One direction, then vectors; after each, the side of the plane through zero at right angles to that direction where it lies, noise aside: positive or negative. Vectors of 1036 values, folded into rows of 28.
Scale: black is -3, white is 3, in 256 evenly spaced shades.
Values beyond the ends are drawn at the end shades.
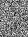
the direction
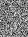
negative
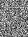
positive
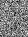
positive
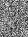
positive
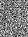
negative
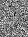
positive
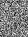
positive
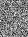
negative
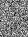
positive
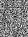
negative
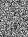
positive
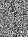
positive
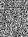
negative
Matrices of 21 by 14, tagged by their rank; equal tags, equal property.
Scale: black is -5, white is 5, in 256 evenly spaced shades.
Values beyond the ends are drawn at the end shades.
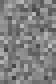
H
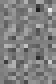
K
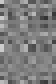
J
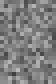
H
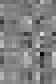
J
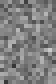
H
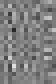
K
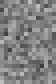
H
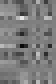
J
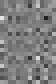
K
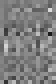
K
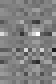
J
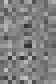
K
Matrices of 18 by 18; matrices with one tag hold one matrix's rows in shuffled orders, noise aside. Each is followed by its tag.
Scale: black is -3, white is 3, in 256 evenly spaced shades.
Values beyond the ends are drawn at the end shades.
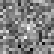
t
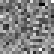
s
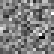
s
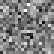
t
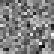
s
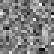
s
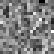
s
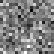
t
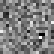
s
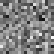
s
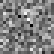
t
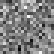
t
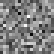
t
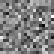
s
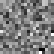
s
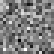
t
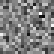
s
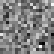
s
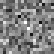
t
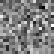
s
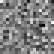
s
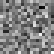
s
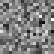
s
